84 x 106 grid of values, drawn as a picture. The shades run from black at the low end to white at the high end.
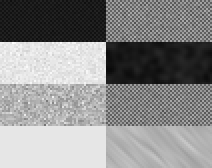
The table splits into 4 rows of 2 panels. Panel 1,1: very low, checkered, faint in contrast. Panel 1,2: middling, checkered, strong in contrast. Panel 2,1: very high, fine-grained, faint in contrast. Panel 2,2: very low, blotchy, faint in contrast. Panel 3,1: high, fine-grained. Panel 3,2: middling, checkered, strong in contrast. Panel 4,1: very high, flat. Panel 4,2: high, slanting down to the right, faint in contrast.
